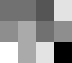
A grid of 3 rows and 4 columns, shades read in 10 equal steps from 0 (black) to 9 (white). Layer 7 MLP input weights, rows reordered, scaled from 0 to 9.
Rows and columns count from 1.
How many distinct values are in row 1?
3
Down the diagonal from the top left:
4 6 8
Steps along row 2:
up down up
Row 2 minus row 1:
1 2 1 -3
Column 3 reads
3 4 8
